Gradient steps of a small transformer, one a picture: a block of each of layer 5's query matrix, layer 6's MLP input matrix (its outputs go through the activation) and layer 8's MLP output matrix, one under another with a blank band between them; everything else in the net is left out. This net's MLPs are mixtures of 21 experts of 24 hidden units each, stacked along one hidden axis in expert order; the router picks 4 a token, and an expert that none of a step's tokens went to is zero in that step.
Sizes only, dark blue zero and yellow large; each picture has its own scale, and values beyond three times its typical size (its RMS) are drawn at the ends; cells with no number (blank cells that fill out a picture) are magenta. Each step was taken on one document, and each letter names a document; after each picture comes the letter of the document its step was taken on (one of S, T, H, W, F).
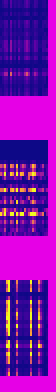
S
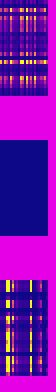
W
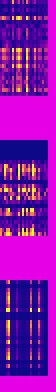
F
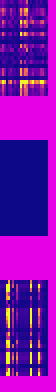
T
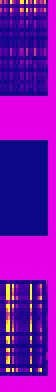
W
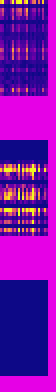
F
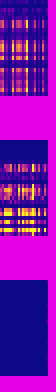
F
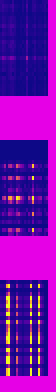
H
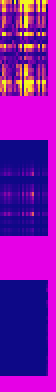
T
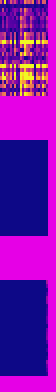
T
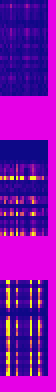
S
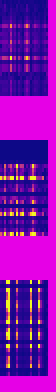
S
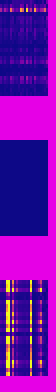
W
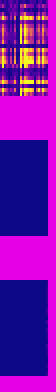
T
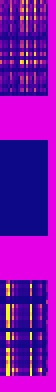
W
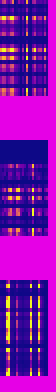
H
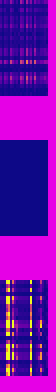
W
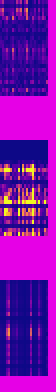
F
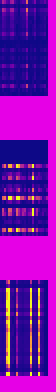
H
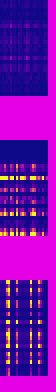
S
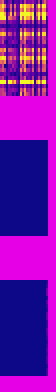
T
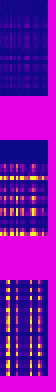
S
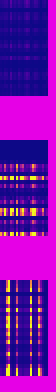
S
